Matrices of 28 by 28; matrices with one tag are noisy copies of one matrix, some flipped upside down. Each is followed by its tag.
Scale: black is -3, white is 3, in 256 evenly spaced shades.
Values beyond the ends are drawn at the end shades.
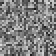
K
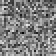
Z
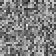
K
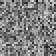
K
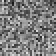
Z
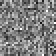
K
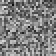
Z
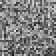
Z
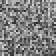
Z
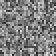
K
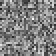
K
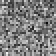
Z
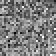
Z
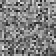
Z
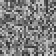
K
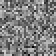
K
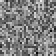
K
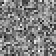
K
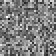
K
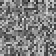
K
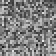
Z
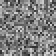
K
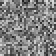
K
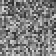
Z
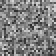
Z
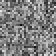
K
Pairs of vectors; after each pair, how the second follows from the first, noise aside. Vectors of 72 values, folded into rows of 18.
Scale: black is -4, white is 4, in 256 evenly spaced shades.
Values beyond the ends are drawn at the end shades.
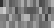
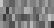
reversed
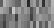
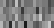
reversed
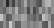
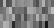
reversed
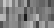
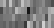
reversed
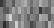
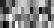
scaled up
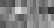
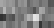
reversed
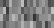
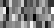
scaled up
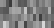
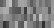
negated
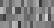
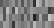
reversed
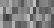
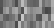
reversed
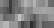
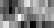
scaled up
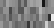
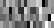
scaled up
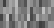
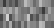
sign-scrambled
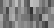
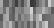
negated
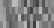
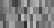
negated
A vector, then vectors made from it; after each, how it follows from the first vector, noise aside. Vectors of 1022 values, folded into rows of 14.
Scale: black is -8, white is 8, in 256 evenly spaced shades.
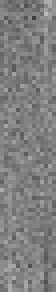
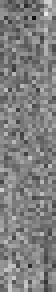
scaled up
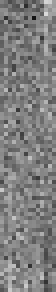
scaled up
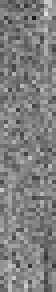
scaled up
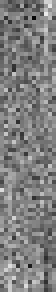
scaled up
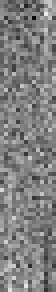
scaled up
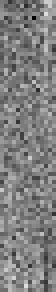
scaled up
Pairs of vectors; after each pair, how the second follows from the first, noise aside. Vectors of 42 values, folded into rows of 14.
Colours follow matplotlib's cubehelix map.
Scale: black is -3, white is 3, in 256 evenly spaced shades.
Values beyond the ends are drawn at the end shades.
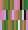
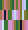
shuffled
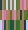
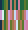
shuffled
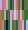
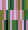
copied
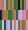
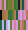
copied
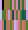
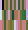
copied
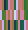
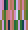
copied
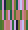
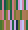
copied
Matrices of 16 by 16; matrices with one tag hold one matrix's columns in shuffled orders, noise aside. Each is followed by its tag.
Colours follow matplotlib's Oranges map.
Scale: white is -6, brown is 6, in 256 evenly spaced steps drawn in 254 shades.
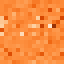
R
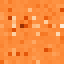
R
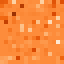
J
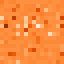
R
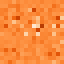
R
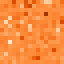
J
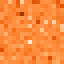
J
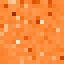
J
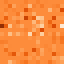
R
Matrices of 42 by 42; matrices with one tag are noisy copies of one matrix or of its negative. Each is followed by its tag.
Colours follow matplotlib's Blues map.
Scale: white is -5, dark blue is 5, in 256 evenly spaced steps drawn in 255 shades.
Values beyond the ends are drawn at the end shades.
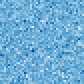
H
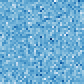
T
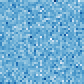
T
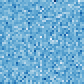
T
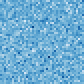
H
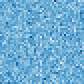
T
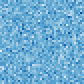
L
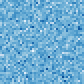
H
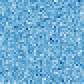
T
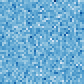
T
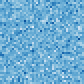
H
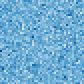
L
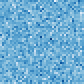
T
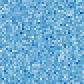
L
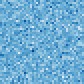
H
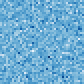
H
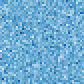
L
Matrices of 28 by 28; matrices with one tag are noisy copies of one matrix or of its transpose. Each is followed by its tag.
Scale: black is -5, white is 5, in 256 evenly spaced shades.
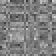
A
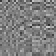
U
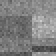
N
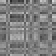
A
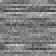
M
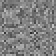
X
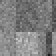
N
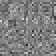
X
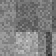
N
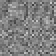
X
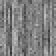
M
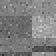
N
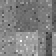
N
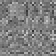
X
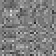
X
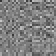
U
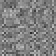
X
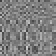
U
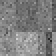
N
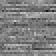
M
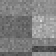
N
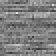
M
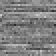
M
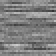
M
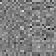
U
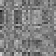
A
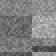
N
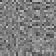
U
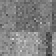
N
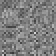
X
